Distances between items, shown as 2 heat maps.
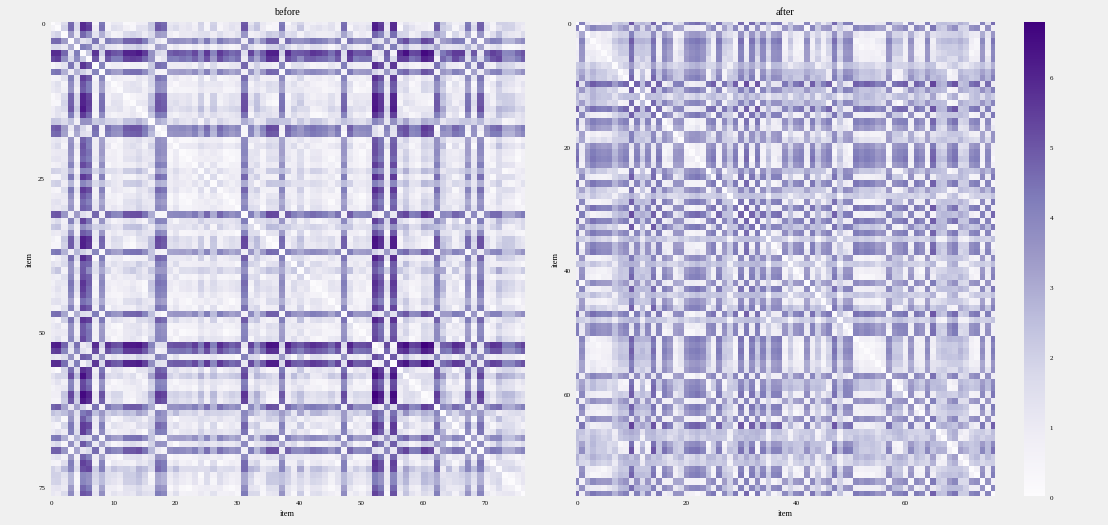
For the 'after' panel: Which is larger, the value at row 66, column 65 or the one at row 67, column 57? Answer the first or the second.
the first
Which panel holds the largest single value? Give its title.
before
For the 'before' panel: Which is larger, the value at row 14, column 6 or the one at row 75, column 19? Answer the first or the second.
the first
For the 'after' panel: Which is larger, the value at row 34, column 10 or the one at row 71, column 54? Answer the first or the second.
the second
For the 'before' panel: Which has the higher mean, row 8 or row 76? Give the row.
8
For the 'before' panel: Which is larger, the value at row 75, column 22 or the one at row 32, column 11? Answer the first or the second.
the second
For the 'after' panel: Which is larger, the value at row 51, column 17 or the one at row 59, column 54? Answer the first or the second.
the first
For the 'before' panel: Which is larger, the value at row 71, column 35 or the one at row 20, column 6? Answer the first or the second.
the second
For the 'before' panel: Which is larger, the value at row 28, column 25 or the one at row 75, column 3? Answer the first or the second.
the second
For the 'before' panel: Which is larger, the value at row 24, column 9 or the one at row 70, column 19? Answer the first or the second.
the first
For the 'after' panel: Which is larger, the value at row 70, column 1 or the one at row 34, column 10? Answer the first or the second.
the first
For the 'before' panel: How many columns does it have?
77
